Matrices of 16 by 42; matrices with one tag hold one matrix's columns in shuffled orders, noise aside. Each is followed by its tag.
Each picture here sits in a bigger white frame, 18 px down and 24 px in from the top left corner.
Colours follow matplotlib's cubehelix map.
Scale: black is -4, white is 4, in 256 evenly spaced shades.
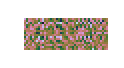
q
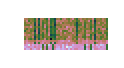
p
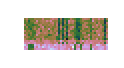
p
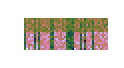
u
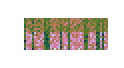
u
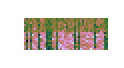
u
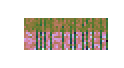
u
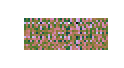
q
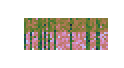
u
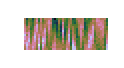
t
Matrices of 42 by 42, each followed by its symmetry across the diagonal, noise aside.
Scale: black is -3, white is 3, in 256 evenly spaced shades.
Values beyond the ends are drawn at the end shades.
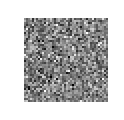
neither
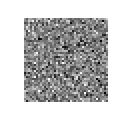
neither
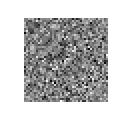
symmetric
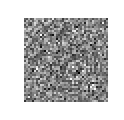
symmetric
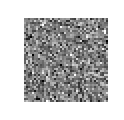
antisymmetric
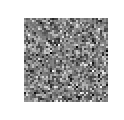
antisymmetric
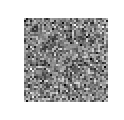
symmetric
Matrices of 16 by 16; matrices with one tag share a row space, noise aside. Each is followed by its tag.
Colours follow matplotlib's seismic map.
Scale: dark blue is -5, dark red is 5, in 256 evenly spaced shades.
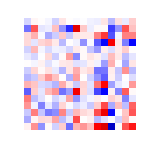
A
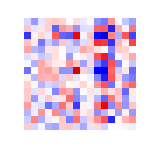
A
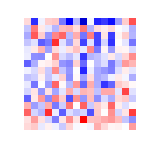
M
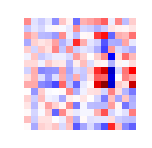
A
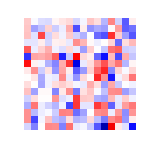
A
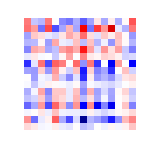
M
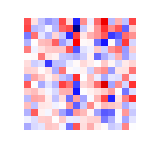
A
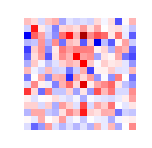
M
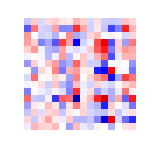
A
